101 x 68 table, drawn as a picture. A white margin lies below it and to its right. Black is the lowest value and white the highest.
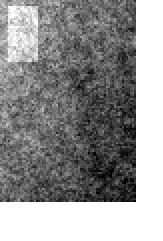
In the top left lies a patch that is higher than the rest. The bottom right is the ninth with the lowest average. The ninth with the highest average is the top left. The field climbs toward the top left.
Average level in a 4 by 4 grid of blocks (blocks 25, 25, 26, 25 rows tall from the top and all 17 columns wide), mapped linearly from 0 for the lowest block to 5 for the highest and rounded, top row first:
5322
3211
2210
2110
